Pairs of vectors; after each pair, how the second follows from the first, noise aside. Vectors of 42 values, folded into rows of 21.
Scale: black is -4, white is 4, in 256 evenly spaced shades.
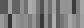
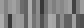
reversed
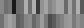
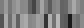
reversed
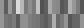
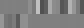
partly zeroed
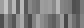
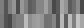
reversed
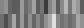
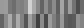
reversed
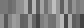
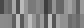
reversed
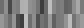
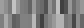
reversed
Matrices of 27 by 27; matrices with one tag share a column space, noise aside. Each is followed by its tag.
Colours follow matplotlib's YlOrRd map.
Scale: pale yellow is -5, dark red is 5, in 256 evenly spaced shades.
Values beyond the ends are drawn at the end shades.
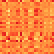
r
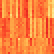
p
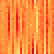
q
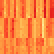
p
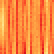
q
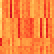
p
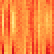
q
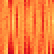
q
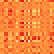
r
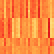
p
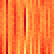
q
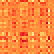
r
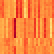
p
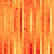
q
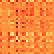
r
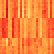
p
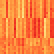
p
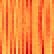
q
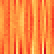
q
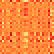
r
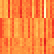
p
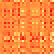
r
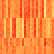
p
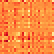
r
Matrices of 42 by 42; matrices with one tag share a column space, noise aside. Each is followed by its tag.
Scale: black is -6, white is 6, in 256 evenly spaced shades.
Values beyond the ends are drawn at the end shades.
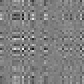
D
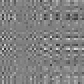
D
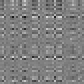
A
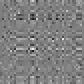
D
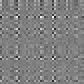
A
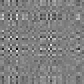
D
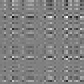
A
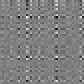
A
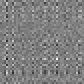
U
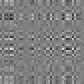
D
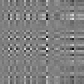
D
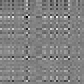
A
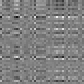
A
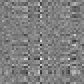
U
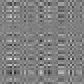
U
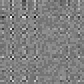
A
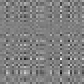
U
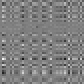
U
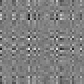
D
